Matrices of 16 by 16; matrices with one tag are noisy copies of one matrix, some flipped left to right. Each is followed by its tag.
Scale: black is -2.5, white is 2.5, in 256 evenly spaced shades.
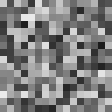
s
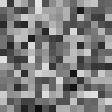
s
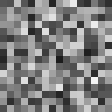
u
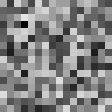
s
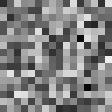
s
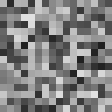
s
